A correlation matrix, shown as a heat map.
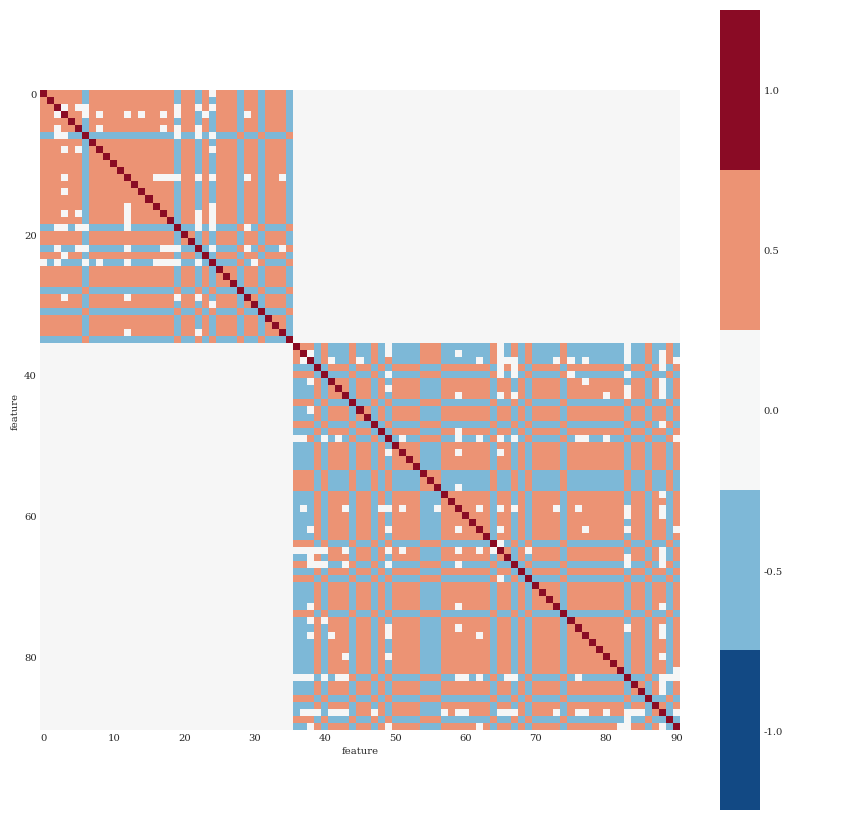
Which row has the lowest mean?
6
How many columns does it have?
91
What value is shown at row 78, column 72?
0.5
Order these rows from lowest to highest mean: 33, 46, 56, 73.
56, 73, 46, 33
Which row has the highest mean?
2
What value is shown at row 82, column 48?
0.5
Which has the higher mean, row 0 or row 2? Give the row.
2
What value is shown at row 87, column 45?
0.5
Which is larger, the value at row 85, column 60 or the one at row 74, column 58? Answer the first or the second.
the first
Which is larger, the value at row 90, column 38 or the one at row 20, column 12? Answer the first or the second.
the second
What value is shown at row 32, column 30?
0.5
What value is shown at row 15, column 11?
0.5
